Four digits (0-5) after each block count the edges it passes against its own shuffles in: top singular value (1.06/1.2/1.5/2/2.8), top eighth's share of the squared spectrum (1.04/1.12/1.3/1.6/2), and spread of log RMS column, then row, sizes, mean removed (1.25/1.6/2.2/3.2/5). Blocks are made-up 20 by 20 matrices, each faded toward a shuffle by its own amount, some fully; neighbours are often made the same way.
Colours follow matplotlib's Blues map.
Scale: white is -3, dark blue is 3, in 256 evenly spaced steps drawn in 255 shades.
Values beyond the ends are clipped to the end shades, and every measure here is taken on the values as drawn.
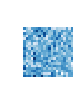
0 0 0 0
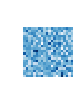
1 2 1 0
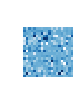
1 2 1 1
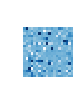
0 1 1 0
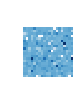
0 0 0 0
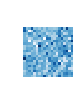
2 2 1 0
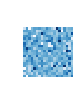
0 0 0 0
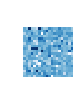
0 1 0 1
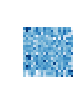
3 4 2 1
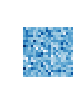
1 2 0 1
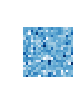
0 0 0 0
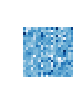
2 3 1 0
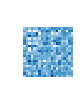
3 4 1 1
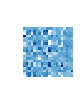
3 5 2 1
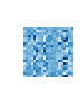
3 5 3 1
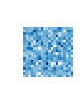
1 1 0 0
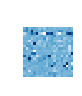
2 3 0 1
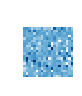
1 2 0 0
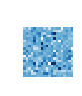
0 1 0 0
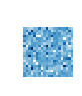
0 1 0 0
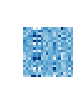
3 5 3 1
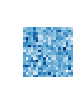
2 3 1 0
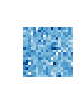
0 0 0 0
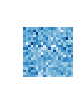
1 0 0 1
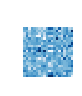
2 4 2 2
